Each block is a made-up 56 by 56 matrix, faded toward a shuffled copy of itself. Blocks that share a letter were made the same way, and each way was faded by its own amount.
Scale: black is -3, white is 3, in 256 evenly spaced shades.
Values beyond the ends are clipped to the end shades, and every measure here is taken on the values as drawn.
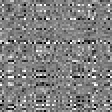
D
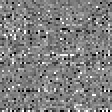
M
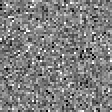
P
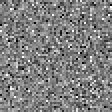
P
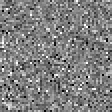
P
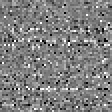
M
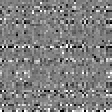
D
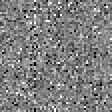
P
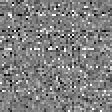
M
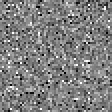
P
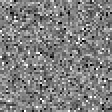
P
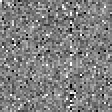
P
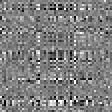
D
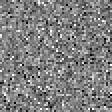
P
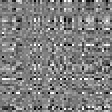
D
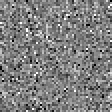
P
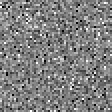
P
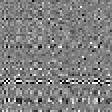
D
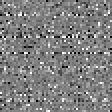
M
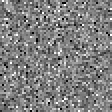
P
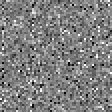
P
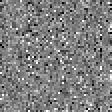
P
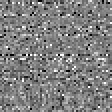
M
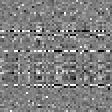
D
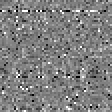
M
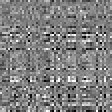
D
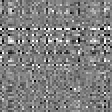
D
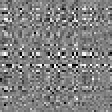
D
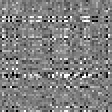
D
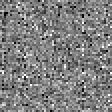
P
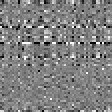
D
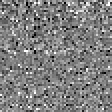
M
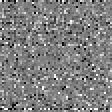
M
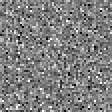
P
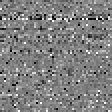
M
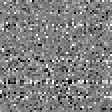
M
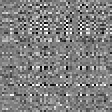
D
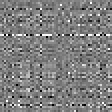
D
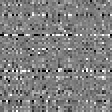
D
